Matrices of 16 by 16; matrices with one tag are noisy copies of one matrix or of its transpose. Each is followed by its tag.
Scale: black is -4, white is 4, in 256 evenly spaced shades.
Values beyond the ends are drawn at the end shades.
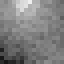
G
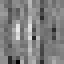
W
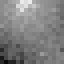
G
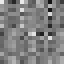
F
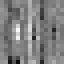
W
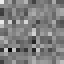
F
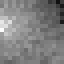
G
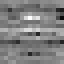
W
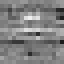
W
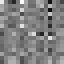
F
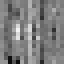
W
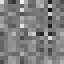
F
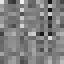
F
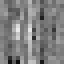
W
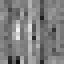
W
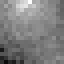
G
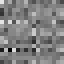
F
